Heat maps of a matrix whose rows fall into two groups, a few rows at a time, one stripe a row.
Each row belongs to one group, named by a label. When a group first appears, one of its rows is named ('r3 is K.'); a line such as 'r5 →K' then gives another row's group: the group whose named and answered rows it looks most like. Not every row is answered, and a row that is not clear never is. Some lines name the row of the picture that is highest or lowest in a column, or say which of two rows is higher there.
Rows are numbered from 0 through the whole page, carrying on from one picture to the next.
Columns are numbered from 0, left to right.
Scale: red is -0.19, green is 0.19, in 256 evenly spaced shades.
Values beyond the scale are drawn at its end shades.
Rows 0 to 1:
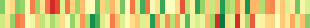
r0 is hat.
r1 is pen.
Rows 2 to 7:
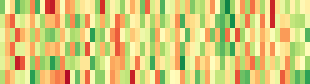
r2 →hat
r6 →pen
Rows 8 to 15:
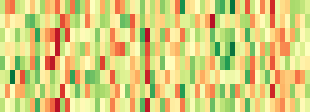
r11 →hat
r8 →hat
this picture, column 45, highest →12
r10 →hat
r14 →pen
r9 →pen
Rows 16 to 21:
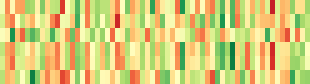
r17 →hat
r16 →pen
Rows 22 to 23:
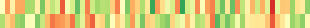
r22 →pen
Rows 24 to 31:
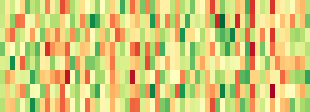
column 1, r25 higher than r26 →Yes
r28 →pen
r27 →hat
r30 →pen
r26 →hat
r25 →pen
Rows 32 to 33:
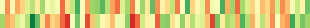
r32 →pen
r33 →hat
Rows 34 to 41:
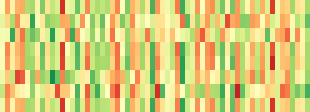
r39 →pen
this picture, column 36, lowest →35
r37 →pen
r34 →pen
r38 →pen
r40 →hat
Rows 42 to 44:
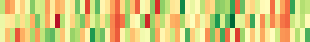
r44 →pen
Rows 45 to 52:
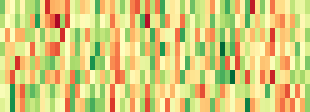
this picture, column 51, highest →47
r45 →hat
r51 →pen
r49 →pen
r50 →hat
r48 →hat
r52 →pen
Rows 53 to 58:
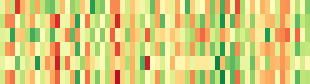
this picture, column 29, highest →53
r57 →hat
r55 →pen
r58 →hat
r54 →hat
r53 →pen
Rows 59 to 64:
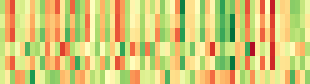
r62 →pen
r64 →pen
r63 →hat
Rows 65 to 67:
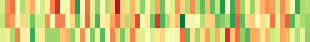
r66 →hat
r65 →hat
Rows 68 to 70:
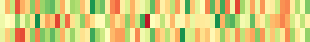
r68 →pen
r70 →pen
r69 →hat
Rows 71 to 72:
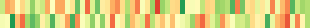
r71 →hat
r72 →pen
